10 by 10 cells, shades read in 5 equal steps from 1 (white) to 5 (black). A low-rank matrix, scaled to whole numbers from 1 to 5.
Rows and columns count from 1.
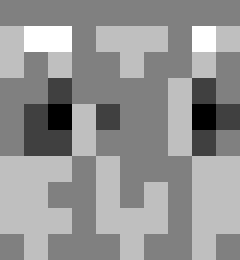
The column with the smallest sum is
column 1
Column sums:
25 26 29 28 27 26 27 27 27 27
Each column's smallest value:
2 1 1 2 2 2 2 2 1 2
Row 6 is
3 4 4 2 3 3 3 2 4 3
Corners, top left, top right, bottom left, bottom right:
3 3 3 3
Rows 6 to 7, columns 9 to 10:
4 3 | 2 2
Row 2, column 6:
2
